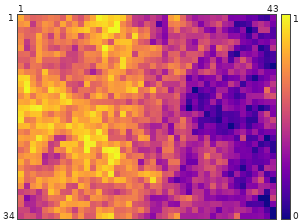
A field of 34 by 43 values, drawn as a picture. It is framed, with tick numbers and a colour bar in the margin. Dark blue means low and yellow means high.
No row or column stands out. The field is mottled with small blotches. There is an overall slope up to the left.
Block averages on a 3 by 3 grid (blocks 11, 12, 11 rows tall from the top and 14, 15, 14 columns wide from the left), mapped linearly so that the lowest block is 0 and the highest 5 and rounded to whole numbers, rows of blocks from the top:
441 | 530 | 431
